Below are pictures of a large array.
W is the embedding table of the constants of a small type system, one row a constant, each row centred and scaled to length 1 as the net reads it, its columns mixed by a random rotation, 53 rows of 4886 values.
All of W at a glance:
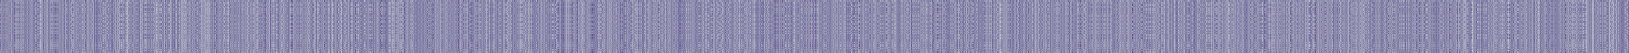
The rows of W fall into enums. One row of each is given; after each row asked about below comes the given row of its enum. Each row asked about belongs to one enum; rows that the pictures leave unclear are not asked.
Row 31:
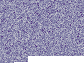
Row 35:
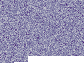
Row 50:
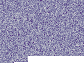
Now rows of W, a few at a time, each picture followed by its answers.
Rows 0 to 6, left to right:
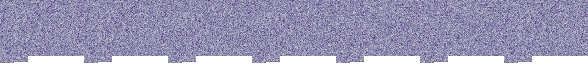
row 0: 31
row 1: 31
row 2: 50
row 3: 50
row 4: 35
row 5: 35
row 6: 31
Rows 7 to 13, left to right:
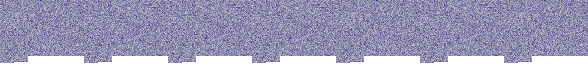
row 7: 50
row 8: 35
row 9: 35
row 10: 35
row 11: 50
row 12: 35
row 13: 50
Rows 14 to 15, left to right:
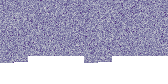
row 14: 50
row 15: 31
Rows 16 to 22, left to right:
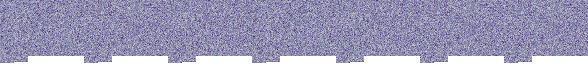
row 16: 31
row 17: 35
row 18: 50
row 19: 31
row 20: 50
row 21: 35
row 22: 35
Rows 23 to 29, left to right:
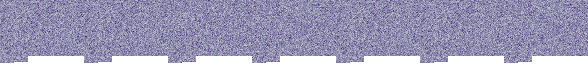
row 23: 31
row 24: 31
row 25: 50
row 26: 35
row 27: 31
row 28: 31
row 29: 35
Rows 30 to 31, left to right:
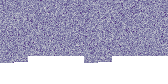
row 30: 50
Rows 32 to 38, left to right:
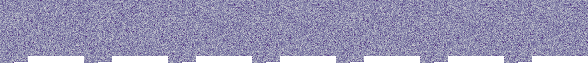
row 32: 50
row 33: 31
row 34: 35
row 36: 50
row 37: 35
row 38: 35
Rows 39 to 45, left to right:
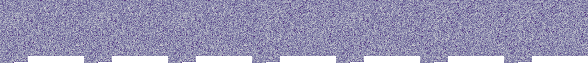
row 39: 50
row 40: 50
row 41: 50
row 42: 31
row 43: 50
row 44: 31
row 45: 31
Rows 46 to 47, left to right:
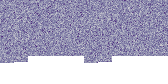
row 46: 31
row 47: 50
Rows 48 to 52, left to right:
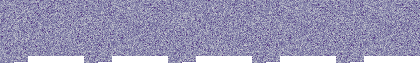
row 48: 31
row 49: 35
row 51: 35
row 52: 35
